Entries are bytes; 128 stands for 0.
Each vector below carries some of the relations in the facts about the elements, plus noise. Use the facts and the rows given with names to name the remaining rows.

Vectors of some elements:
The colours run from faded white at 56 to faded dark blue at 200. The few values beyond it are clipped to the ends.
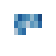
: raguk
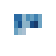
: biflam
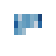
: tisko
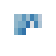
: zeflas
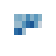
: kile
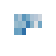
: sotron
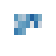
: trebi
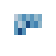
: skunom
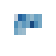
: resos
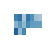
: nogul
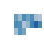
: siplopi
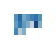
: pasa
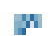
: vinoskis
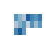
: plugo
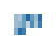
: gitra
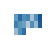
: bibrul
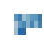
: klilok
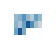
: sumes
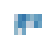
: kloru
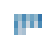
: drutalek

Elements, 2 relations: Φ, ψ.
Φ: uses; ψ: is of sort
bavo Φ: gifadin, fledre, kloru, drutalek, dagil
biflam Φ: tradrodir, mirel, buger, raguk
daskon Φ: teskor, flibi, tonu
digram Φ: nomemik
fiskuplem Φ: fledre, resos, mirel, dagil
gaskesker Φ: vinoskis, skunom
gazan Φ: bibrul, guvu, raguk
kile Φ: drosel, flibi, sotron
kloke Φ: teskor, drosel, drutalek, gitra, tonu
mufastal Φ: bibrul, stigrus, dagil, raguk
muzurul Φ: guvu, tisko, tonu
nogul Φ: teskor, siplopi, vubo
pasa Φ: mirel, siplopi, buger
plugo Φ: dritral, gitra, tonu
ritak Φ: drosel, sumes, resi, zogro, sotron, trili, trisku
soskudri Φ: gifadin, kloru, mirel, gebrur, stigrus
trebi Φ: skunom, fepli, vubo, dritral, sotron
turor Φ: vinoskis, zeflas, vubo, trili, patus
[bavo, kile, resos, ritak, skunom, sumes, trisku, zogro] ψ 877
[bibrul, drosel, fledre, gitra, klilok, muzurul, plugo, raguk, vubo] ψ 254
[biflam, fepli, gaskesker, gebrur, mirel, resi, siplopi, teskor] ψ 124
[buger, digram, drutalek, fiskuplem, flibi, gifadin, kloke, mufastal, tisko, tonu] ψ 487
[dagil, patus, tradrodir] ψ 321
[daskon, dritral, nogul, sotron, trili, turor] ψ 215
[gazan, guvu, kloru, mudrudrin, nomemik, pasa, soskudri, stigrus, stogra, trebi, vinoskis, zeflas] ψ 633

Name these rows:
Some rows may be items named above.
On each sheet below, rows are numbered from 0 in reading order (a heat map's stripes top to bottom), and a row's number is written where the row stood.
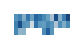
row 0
gazan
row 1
muzurul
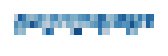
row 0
resos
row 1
drosel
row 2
vubo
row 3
mufastal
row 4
gazan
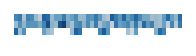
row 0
nogul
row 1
biflam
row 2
klilok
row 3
plugo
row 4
dagil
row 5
gitra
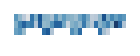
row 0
digram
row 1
kile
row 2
dritral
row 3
bavo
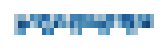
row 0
nomemik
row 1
turor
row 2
tradrodir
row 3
guvu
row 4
biflam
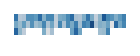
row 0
kloke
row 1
gifadin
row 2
gaskesker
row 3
fledre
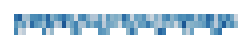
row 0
fiskuplem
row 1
soskudri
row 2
teskor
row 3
flibi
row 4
fepli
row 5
drosel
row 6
buger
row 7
patus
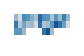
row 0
tonu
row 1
ritak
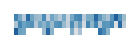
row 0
daskon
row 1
resi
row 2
gifadin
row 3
trebi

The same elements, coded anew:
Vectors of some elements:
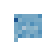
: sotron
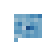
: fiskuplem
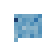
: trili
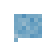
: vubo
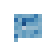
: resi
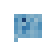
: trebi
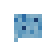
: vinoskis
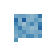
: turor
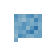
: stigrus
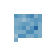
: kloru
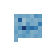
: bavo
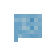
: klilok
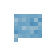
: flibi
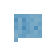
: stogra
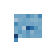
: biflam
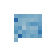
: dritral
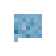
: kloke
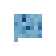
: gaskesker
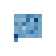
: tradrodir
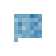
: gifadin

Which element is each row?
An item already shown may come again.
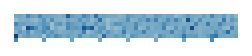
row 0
biflam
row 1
nogul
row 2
soskudri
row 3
dritral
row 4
nomemik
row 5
nomemik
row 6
kile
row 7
guvu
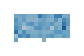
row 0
daskon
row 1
dagil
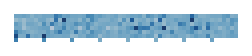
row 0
muzurul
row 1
tradrodir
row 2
buger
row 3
teskor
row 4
bavo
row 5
skunom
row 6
gaskesker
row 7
siplopi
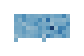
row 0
fepli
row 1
resos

